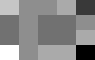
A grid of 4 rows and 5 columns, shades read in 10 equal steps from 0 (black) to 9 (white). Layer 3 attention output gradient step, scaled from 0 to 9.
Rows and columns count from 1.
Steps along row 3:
up down same up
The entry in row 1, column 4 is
6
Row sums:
25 22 23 26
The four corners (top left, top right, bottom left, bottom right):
7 2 9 0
